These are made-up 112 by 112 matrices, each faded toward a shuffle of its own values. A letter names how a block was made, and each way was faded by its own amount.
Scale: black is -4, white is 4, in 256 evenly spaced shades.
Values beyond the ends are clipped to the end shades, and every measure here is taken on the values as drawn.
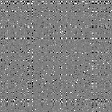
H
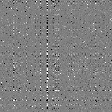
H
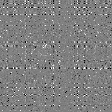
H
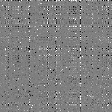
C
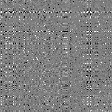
H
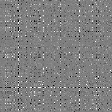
C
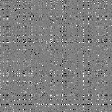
C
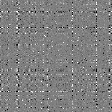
C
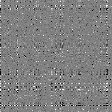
C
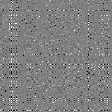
H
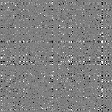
H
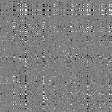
C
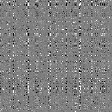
C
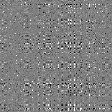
C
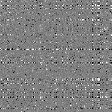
H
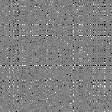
H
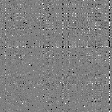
C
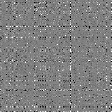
H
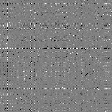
H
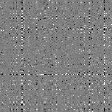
C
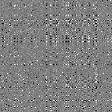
H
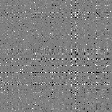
C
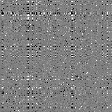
H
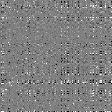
C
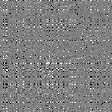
H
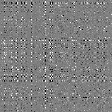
C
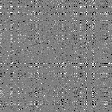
H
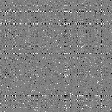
H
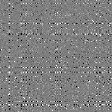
H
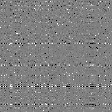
H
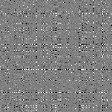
C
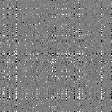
C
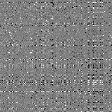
H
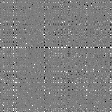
C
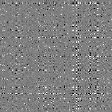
C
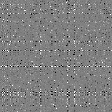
H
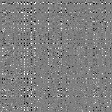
C
